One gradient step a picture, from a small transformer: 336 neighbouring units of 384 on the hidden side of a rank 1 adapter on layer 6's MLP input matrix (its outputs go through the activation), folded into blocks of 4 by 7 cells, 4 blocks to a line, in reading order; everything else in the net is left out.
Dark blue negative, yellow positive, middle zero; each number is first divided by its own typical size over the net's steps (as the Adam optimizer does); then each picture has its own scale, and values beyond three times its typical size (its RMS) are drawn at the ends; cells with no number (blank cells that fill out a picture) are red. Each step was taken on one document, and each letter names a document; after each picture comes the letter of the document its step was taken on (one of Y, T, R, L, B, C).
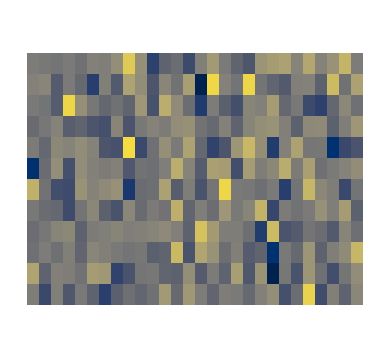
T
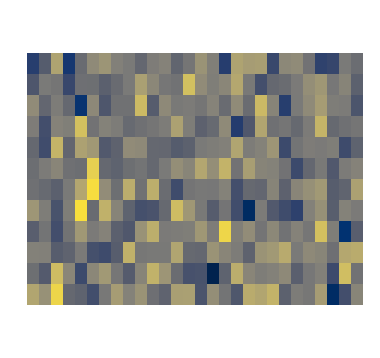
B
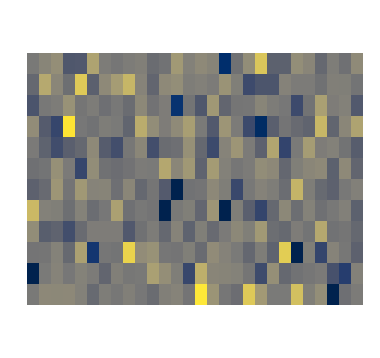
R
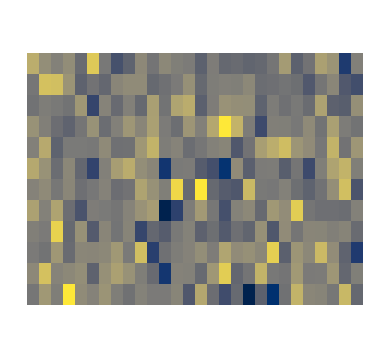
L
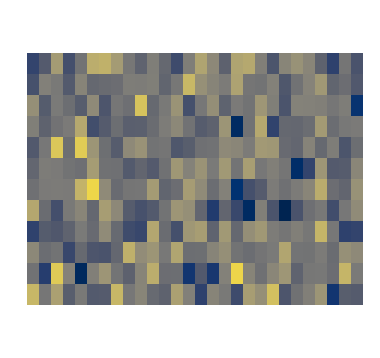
B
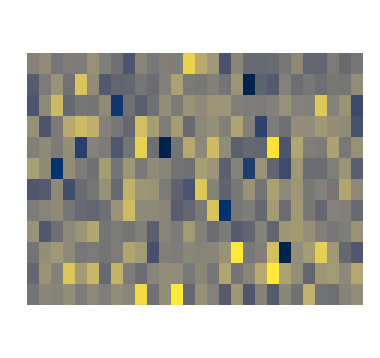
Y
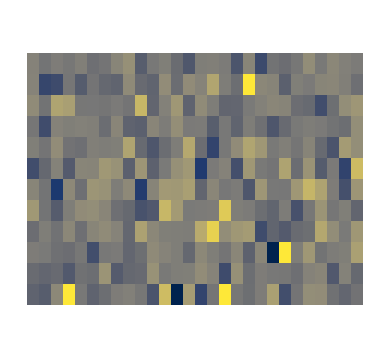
Y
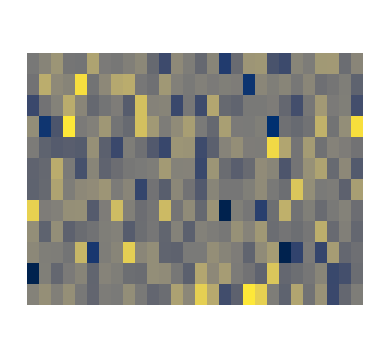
Y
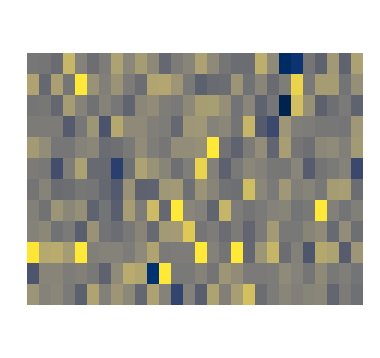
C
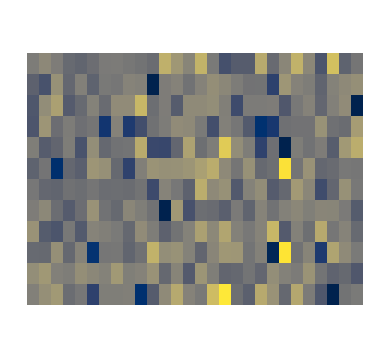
R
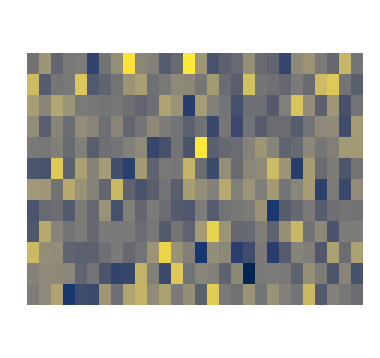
T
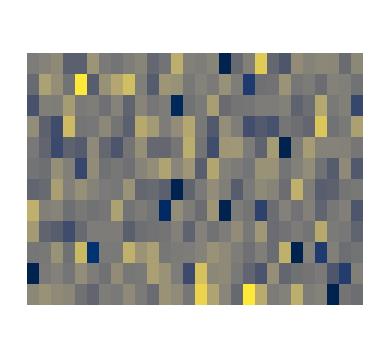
R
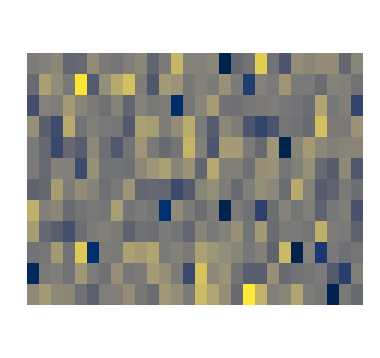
R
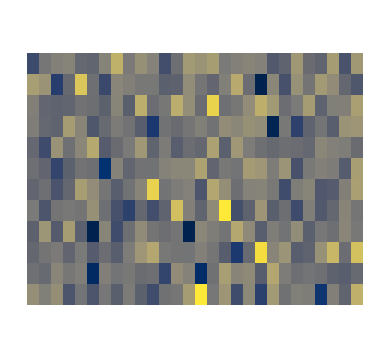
C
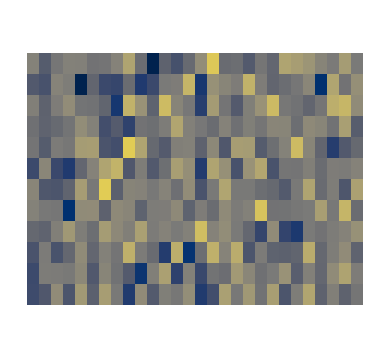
T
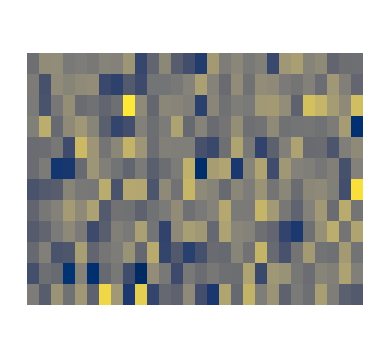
T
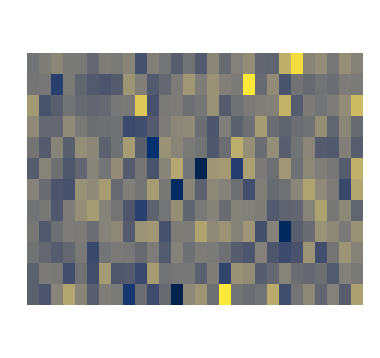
Y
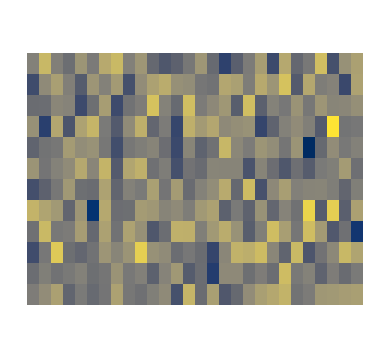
B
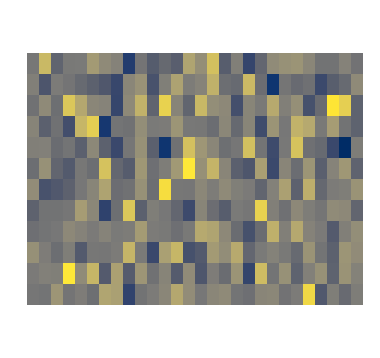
T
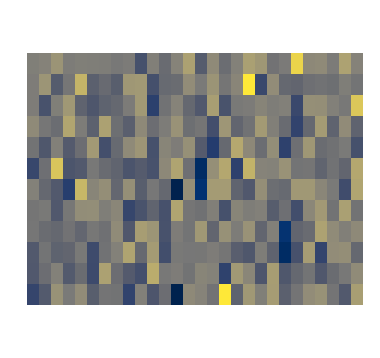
Y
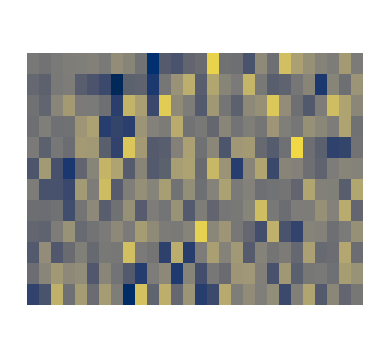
T
